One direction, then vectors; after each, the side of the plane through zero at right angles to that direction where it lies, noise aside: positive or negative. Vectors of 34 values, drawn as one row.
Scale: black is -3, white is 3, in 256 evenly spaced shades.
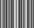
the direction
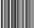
negative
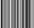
negative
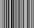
positive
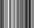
negative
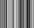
positive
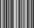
positive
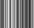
negative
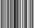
negative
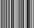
positive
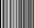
positive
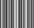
positive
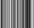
negative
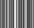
positive
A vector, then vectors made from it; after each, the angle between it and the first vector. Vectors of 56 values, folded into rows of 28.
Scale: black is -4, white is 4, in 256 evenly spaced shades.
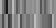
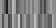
nearly parallel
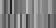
partly aligned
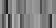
nearly parallel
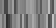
partly aligned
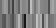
orthogonal
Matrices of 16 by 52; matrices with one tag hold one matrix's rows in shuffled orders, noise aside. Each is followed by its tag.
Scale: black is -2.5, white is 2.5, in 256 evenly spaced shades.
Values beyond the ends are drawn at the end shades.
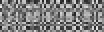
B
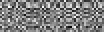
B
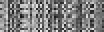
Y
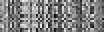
Y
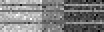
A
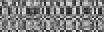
B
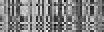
Y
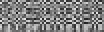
B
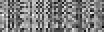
Y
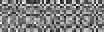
B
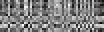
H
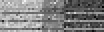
A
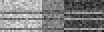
A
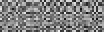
B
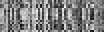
Y
